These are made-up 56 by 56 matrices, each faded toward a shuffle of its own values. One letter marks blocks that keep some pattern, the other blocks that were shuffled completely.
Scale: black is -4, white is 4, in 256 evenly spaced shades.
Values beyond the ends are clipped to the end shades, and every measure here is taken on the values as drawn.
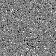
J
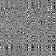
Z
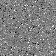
J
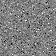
J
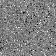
J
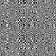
Z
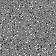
J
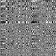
Z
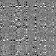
Z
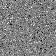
J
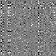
Z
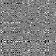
Z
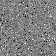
J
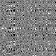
Z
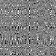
Z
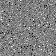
J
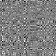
Z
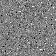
J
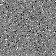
J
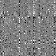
Z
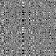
Z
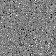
J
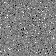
J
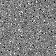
J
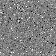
J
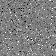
J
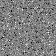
J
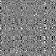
Z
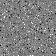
J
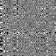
Z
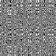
Z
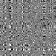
Z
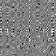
Z
